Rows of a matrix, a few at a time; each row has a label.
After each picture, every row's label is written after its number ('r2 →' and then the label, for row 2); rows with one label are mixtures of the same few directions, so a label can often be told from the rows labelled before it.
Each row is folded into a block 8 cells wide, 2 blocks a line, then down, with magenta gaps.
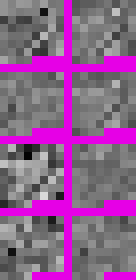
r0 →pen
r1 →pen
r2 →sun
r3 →pen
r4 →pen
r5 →pen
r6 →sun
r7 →sun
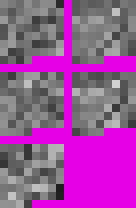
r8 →sun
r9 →pen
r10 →pen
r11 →pen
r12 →sun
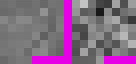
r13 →pen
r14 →pen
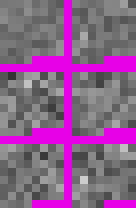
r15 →sun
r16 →sun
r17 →pen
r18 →pen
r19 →pen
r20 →sun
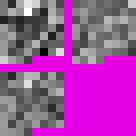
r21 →pen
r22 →sun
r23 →pen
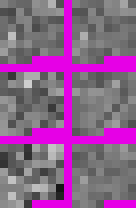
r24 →sun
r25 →sun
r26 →pen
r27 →pen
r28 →sun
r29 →sun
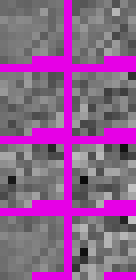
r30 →pen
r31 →pen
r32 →sun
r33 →sun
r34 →sun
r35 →sun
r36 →pen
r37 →sun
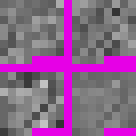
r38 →sun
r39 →pen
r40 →pen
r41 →pen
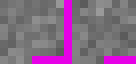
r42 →sun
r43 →pen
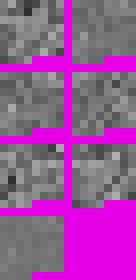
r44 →pen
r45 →sun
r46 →sun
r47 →pen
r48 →sun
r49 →pen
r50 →sun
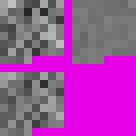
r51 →pen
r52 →sun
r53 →pen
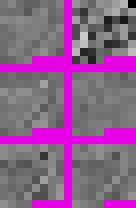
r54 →pen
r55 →sun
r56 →pen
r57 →sun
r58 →pen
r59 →pen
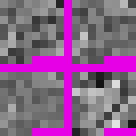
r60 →sun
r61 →sun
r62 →sun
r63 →pen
